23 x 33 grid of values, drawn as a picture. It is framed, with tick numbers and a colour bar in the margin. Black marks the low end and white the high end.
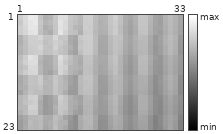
Stripes: upright, repeating 6 times. Average level on the scale: 70%. Slope: up to the top left. Ninth with the highest average: top left. Seam: vertical, 40% of the way across, the right part calmer. Ninth with the lowest average: bottom right.
